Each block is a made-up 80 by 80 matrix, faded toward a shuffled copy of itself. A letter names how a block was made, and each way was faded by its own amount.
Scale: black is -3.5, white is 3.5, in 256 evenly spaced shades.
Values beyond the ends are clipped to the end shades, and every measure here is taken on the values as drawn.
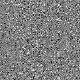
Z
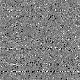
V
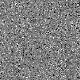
Z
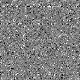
V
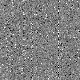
Z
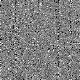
Z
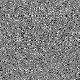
V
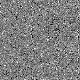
Z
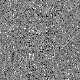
Z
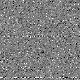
V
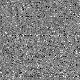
V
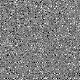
V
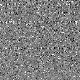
V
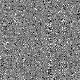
Z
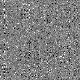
Z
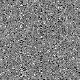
Z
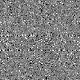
V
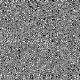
V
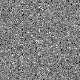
Z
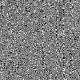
Z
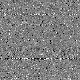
V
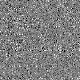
V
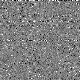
V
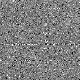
V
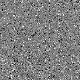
Z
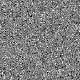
Z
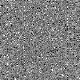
Z
